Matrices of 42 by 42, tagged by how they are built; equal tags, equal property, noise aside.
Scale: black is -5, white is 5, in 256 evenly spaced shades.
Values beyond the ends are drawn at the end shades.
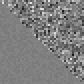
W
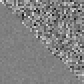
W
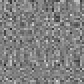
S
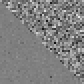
W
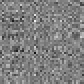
S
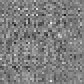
S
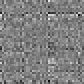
S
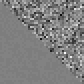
W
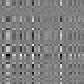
S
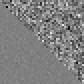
W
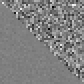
W
